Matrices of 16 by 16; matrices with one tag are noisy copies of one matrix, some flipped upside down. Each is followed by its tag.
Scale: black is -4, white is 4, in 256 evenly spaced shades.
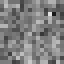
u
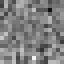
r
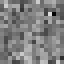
u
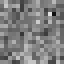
u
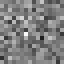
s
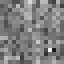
u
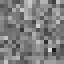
u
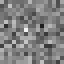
s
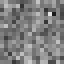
u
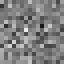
s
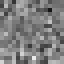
r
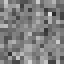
u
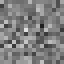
s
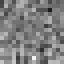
r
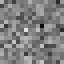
s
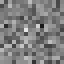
s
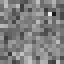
u
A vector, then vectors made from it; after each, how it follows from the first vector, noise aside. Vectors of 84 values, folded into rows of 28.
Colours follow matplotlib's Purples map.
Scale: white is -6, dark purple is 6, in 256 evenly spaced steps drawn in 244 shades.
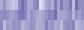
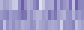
copied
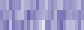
reversed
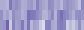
reversed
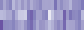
wrapped around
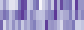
scaled up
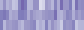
copied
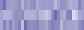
wrapped around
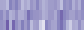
reversed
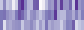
scaled up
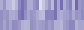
copied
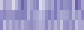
copied
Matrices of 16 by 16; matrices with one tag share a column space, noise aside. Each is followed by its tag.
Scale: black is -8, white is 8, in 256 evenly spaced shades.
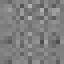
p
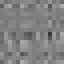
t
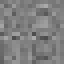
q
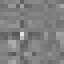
t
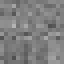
q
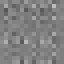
p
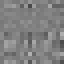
t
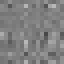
t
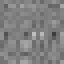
t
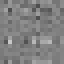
p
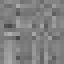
q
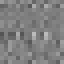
t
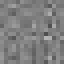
q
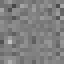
p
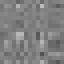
t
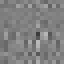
t
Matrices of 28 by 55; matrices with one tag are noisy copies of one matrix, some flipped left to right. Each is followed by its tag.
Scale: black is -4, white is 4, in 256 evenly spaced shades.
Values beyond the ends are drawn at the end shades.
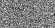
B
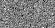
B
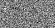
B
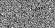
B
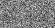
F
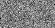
F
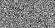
B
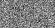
B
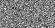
B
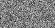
F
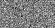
B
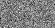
F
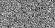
B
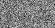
F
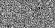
B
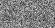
F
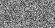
F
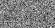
F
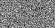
B
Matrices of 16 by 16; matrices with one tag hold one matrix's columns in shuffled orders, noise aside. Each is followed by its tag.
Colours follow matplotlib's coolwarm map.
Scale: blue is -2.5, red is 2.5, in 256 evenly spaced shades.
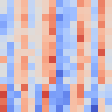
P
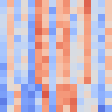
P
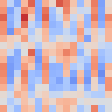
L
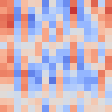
L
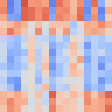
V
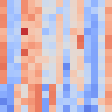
P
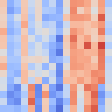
P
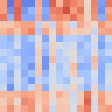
V
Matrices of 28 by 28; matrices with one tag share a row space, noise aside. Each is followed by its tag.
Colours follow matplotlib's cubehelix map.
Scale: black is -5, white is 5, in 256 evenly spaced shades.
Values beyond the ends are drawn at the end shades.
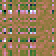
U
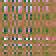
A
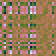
U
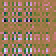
A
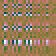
A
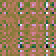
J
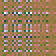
A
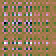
A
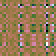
J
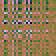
A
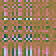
A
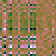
U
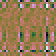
J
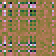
U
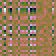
U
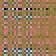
A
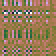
A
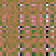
J
